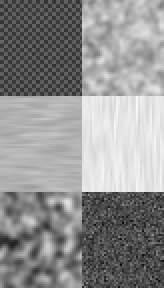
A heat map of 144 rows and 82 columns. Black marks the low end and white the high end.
The table splits into 3 rows of 2 panels. Panel 1,1: low, checkered. Panel 1,2: high, blotchy. Panel 2,1: high, streaked across, faint in contrast. Panel 2,2: very high, streaked downward, faint in contrast. Panel 3,1: middling, blotchy, strong in contrast. Panel 3,2: low, fine-grained.
